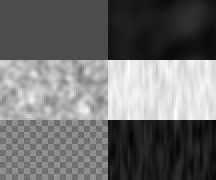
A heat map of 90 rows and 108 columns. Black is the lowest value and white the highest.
The table splits into 3 rows of 2 panels. Panel 1,1: low, flat. Panel 1,2: very low, smooth, faint in contrast. Panel 2,1: high, blotchy. Panel 2,2: very high, streaked downward, faint in contrast. Panel 3,1: middling, checkered. Panel 3,2: very low, streaked downward, faint in contrast.
